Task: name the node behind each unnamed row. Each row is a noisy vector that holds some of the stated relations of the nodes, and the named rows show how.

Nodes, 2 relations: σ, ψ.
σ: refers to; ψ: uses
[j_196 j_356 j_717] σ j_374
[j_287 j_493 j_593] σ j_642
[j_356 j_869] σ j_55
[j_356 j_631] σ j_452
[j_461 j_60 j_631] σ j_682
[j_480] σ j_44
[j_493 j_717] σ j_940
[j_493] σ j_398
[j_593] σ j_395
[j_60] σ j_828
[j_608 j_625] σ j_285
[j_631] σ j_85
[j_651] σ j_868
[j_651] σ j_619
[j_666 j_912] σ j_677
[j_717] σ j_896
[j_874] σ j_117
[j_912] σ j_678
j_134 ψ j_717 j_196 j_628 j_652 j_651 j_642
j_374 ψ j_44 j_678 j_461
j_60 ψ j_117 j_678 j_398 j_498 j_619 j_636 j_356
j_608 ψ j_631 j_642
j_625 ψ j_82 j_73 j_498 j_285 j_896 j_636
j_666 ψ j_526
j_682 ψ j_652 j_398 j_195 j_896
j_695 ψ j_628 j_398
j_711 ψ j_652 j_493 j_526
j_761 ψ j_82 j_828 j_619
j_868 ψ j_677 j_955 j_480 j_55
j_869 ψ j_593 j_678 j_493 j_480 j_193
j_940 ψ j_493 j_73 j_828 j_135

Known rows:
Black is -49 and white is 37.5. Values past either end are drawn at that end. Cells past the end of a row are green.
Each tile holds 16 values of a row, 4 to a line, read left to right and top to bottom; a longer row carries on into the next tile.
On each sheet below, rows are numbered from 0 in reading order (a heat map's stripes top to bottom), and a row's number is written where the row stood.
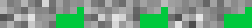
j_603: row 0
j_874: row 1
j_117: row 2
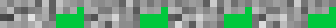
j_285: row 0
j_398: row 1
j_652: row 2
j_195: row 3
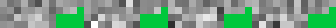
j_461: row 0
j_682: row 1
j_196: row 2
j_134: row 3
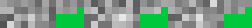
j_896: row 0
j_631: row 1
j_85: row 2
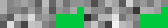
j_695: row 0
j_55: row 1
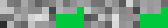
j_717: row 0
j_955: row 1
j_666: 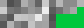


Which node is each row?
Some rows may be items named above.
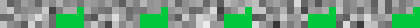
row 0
j_493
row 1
j_44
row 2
j_625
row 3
j_642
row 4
j_134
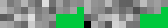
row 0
j_395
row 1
j_374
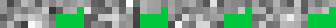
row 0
j_869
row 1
j_677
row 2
j_682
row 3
j_631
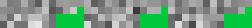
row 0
j_60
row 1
j_593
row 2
j_711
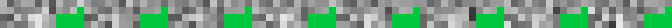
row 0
j_608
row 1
j_193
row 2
j_678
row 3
j_874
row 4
j_480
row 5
j_356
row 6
j_287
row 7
j_868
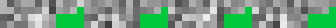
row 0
j_608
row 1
j_761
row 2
j_666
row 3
j_868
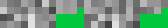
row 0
j_955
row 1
j_940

